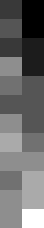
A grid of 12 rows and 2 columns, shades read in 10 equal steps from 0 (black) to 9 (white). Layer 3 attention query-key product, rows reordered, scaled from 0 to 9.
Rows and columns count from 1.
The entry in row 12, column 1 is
5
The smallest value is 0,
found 2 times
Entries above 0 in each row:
1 1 2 2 2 2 2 2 2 2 2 2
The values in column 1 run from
2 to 6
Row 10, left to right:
4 6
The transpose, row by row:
2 3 2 5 4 3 5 6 5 4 5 5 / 0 0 1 1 3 3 3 4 5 6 6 9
